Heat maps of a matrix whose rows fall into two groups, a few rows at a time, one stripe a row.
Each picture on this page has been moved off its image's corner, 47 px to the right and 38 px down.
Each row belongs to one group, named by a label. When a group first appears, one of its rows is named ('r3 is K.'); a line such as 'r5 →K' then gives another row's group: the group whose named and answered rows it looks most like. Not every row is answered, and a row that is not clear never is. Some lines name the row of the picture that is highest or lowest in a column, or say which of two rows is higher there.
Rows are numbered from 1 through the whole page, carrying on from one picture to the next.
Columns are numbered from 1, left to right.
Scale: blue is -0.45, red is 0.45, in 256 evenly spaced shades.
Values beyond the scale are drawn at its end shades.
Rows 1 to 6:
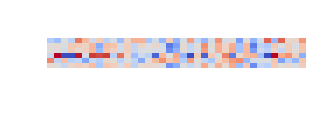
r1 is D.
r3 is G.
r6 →G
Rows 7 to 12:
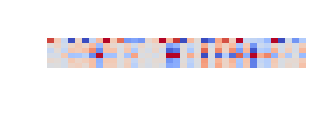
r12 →G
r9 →G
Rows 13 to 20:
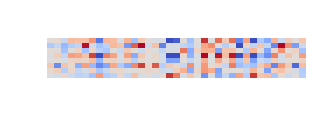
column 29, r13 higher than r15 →Yes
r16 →G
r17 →G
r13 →G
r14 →D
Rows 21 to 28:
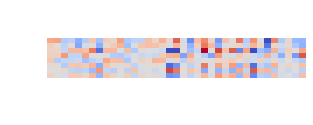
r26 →G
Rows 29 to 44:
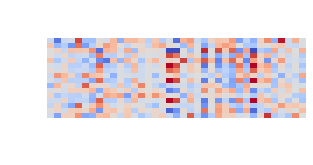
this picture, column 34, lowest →36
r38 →D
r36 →D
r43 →G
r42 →D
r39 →G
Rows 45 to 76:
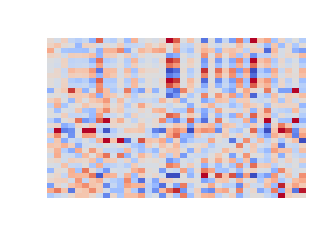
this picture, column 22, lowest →61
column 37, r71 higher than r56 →No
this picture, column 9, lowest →63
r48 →G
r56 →G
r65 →D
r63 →D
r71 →D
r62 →D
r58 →D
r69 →G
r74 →D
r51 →G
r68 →D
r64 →D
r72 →G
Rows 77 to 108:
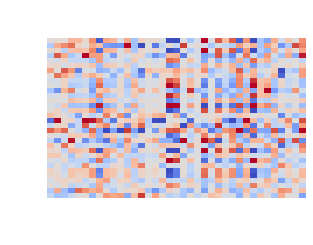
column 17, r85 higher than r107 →Yes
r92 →D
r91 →G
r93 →D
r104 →G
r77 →G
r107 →D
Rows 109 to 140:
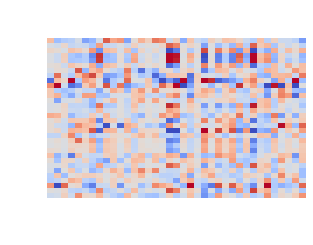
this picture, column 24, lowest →138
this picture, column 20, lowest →118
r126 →D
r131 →G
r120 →D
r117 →D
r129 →G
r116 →D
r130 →G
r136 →D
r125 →G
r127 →G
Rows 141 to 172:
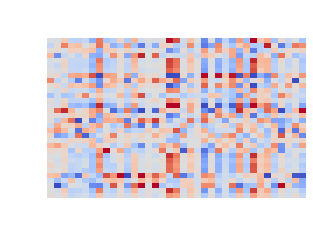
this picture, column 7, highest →148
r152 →D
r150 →G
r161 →G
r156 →G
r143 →G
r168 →D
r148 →G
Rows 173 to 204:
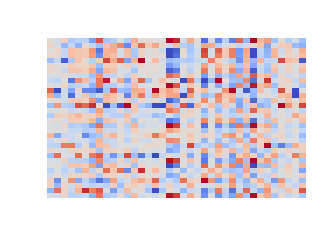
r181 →D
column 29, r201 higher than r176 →No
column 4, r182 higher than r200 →No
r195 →G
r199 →D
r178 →G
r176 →G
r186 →D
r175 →G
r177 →D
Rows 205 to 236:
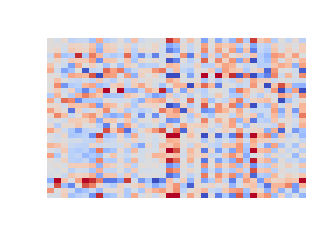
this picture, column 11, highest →215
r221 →G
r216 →D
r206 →G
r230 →G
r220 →D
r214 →D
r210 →D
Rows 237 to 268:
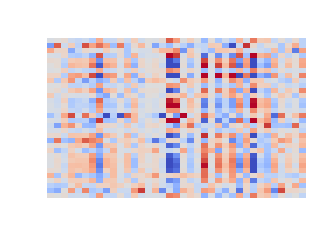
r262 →G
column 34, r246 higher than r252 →No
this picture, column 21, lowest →257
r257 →D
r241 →G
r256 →G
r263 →G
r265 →G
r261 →G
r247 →G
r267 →D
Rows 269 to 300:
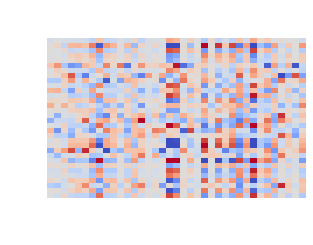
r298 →D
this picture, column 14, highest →285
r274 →D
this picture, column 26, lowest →291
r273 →G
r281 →G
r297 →G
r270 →G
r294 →G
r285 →D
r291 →D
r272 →G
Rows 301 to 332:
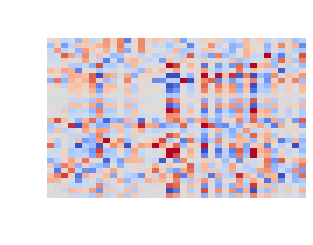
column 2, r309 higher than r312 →Yes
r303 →D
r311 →G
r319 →D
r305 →D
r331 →G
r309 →D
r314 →G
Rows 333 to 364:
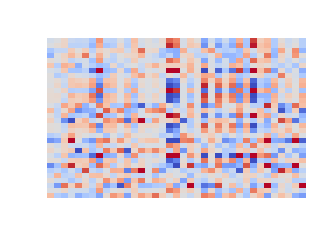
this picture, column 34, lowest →347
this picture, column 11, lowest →362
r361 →D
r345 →G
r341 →G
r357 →G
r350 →G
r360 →D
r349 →D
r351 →G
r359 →D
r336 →D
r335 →D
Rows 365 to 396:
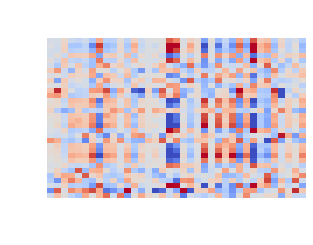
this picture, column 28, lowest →388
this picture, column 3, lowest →379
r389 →G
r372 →G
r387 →G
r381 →G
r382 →G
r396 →D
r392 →D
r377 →G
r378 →G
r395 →D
